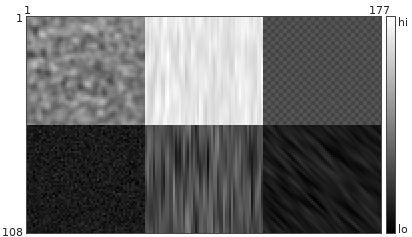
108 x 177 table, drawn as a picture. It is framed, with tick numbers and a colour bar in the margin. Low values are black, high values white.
It is made of 2 by 3 panels. Panel 1,1: middling, blotchy. Panel 1,2: very high, streaked downward, faint in contrast. Panel 1,3: low, checkered, faint in contrast. Panel 2,1: very low, fine-grained, faint in contrast. Panel 2,2: low, streaked downward. Panel 2,3: very low, slanting down to the right, faint in contrast.
